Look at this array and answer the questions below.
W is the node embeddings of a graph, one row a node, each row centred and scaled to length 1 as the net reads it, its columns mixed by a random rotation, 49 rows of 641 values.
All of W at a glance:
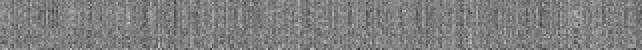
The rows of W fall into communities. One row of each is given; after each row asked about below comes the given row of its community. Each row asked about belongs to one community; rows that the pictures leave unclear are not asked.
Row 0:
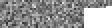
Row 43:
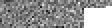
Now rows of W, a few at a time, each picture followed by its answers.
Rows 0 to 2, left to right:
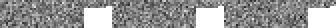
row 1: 43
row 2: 0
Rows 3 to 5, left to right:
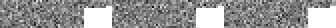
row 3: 0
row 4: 43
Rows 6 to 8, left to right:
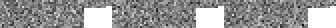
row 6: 43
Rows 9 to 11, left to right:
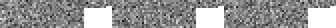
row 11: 0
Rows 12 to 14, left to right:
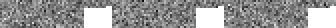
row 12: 0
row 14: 0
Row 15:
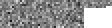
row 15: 0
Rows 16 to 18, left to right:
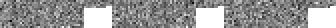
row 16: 0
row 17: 0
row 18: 0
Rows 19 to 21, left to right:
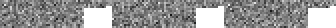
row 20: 0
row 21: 43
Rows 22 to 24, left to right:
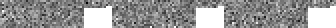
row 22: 0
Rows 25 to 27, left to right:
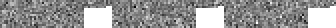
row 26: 0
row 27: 0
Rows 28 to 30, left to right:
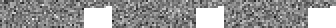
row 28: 43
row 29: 43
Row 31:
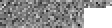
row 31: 43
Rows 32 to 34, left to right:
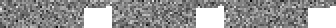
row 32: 43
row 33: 0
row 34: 0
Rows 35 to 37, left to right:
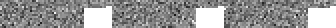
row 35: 43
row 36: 43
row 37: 43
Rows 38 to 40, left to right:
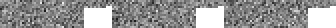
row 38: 0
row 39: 43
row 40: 43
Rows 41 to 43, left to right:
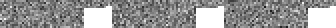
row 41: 0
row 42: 43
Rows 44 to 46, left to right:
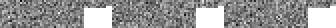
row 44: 0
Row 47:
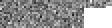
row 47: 43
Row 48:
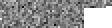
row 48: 0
